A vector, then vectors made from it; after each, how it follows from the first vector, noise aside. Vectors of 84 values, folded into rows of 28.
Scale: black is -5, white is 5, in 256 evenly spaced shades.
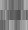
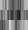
scaled up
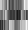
scaled up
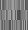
sign-scrambled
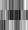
scaled up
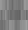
shrunk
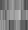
negated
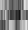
scaled up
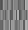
sign-scrambled
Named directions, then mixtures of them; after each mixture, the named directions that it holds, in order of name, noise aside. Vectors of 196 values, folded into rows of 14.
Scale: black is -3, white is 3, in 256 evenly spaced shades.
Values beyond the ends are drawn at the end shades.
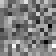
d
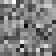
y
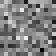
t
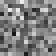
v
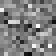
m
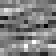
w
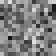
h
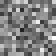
t, v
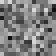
h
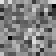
h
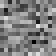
d, h, w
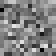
h, m, y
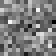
m, t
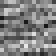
w, y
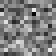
d, m, v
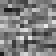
v, w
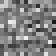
m, t, w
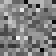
t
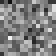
h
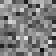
t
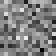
t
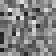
v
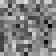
d, v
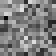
t, w
